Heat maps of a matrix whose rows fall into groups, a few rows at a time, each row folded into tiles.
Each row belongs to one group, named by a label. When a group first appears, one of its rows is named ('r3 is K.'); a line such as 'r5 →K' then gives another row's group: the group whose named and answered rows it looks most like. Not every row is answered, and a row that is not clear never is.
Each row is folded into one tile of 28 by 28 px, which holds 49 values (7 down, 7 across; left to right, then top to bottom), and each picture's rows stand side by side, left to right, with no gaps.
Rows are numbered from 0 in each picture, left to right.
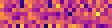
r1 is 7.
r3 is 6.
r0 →7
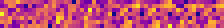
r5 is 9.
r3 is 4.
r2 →4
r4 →9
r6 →9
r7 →9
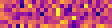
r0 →7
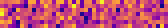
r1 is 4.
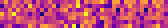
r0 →6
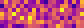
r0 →6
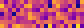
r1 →7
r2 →7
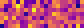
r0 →4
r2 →7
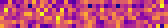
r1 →6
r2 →4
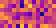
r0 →7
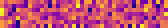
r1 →7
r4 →7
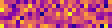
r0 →9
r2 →6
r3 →7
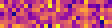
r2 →9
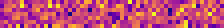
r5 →6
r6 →9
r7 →6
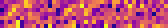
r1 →7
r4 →4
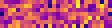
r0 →9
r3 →4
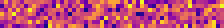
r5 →9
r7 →9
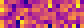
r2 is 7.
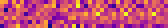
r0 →4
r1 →9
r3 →6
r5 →6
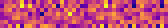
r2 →6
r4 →7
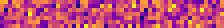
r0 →4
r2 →7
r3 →9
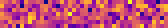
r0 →7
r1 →4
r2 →6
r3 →4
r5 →9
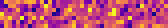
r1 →4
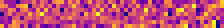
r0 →9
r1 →6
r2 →4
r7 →9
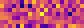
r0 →7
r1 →6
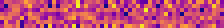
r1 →7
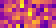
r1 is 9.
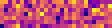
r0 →4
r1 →6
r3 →9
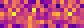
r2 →6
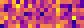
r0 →4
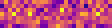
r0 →6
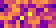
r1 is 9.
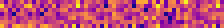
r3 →7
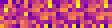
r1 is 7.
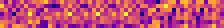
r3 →6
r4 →6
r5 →9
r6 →4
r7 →4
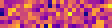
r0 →9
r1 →7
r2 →6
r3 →9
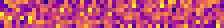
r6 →4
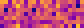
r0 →4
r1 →4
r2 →7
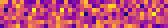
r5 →6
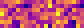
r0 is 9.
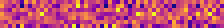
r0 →7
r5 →6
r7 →6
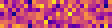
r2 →6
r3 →7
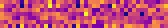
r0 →7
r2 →7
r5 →9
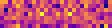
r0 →4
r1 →6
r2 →6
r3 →7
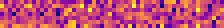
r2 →9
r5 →7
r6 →4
